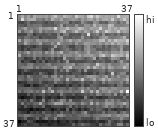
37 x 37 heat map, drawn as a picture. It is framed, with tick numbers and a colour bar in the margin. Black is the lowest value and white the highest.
The ninth with the lowest average is the bottom left. Horizontal stripes repeat 9 times down the table. There is an overall slope up to the top right.
